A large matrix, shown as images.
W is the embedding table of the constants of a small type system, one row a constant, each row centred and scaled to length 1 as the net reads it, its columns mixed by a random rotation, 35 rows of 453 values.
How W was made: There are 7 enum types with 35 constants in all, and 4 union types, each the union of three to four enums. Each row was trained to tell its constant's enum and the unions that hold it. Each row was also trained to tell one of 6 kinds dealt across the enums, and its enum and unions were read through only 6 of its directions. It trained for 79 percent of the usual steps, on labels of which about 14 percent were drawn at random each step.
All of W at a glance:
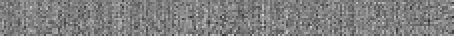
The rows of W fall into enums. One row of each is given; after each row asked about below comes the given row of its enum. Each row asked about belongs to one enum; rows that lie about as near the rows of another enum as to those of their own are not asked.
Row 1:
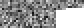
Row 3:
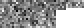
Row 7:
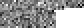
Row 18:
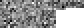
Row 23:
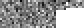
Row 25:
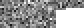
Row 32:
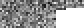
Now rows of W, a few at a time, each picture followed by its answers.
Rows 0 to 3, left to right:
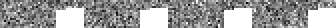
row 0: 18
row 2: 23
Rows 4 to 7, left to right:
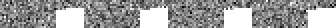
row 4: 23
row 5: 18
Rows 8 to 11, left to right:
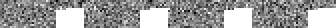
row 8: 25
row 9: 3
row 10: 32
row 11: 1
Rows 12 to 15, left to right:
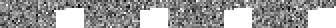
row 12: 7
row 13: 32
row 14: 23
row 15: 7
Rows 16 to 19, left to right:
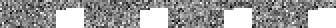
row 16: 32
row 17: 32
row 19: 3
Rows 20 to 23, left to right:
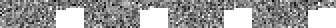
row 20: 25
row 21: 7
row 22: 1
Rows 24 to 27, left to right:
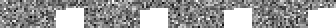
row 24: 18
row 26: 1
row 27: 1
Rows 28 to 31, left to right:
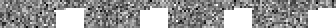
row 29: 3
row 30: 3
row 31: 32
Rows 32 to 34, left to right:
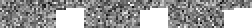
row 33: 3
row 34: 25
